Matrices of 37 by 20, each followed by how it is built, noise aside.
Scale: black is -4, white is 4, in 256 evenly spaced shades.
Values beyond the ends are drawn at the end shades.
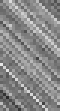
Toeplitz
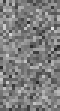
noise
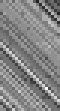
Toeplitz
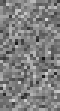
noise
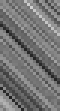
Toeplitz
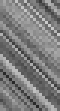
Toeplitz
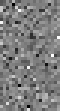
noise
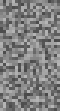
noise
